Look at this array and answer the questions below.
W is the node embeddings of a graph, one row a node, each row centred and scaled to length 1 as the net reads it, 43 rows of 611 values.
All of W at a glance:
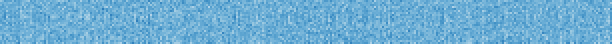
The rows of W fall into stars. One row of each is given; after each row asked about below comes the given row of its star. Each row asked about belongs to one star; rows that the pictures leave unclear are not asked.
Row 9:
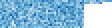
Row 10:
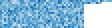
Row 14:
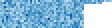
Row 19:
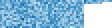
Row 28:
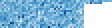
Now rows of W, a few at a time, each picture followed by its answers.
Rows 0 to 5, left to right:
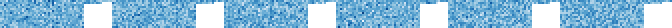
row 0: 10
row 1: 14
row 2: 10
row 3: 28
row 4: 28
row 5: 19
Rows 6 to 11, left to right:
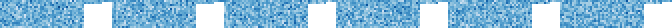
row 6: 9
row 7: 9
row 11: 14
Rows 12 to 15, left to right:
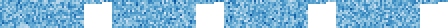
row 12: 9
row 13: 19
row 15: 19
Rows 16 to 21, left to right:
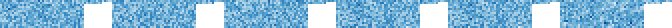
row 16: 14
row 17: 14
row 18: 14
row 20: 19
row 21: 10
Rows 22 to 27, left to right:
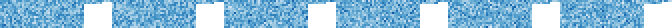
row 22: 14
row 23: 9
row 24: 9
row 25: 10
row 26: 10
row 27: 28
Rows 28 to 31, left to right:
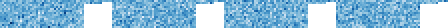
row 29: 9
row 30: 19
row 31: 10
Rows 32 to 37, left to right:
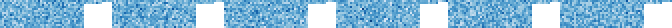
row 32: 10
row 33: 19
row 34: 19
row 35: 14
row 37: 14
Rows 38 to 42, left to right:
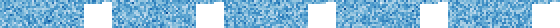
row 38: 10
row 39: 28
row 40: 19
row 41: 10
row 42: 10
